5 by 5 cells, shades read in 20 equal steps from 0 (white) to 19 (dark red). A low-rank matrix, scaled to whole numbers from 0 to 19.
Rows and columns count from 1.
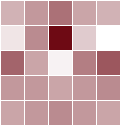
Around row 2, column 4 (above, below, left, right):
7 10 19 0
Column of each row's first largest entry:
3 3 5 5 3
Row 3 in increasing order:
1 7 10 12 13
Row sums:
38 34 43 40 39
